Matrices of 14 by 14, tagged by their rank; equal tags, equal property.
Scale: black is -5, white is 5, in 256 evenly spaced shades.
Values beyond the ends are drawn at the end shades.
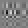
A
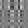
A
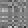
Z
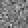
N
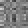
Z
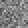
N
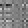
Z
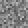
N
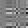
A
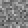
N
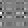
A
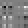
A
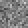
N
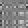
Z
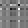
A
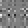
Z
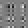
A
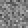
N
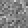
N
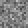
N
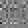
Z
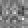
Z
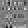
Z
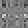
Z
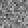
N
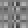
A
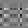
A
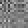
Z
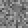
N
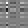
A
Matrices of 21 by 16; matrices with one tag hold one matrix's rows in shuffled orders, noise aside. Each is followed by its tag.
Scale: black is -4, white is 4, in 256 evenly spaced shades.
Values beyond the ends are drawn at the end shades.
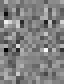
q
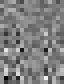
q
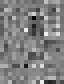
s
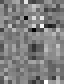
s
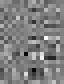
s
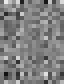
q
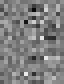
s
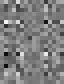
q
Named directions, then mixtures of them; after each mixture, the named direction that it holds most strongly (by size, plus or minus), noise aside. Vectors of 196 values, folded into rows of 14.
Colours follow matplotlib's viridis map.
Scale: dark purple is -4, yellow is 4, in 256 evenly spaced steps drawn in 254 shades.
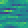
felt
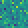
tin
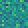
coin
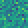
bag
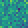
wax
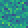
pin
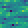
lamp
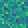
pin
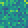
wax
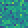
coin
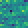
lamp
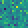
tin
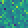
tin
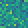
coin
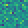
coin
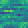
felt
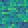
felt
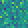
tin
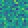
bag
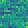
felt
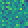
coin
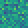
coin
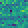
lamp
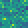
lamp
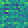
felt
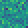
pin
